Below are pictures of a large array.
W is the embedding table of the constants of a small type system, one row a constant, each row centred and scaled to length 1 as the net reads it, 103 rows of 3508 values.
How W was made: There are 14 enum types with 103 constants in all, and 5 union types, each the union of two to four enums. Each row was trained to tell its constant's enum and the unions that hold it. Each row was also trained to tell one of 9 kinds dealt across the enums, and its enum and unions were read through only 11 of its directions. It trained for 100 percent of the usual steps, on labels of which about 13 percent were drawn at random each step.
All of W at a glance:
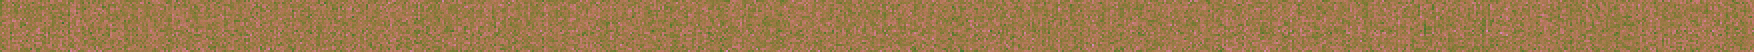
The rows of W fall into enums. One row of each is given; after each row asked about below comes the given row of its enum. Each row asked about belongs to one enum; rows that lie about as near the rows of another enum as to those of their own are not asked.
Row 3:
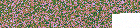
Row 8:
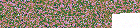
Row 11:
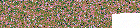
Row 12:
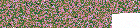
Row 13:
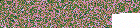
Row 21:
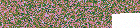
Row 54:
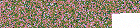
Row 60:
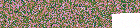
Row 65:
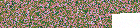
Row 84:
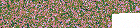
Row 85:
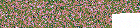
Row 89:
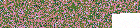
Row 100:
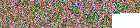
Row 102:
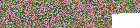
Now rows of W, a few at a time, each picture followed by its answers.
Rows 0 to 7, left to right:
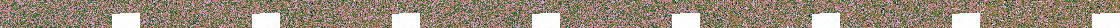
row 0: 21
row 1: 102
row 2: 12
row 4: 89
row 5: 84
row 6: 21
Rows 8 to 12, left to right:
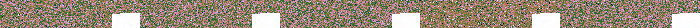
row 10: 85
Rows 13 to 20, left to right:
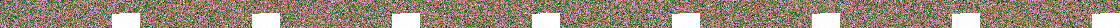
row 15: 89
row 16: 85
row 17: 65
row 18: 12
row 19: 100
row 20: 100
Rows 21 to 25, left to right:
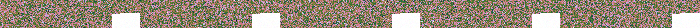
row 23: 60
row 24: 13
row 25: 54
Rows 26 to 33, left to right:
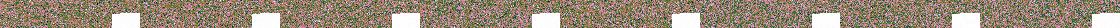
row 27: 11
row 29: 85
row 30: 102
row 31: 65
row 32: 21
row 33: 3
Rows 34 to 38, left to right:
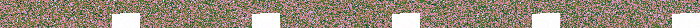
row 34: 8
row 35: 85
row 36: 8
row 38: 54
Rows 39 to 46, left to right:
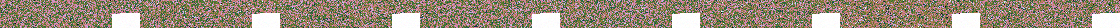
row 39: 54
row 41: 102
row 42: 54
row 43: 65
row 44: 84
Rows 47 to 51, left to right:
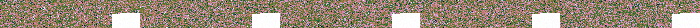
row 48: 3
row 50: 13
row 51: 8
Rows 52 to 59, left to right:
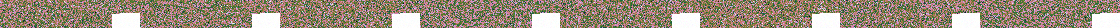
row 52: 102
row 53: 89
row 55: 8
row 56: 60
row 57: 89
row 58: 65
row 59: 8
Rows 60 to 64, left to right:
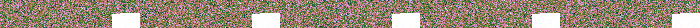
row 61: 60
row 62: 60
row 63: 13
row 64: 21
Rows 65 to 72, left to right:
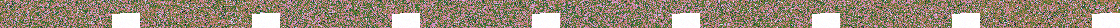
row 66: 89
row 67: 100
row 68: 100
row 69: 54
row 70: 12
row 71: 54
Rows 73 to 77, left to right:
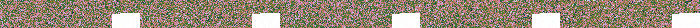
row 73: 13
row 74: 13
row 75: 84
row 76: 102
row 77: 21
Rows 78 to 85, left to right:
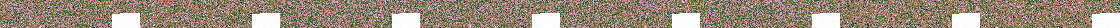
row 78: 8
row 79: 3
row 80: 54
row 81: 12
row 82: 65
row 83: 102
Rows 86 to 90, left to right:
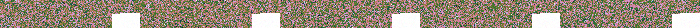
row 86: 85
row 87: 12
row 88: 12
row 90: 84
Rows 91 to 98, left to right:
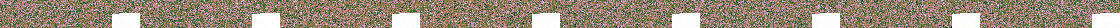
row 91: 84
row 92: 12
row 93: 3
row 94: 3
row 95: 84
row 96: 102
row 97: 65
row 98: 85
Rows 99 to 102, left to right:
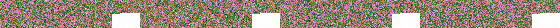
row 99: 8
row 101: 100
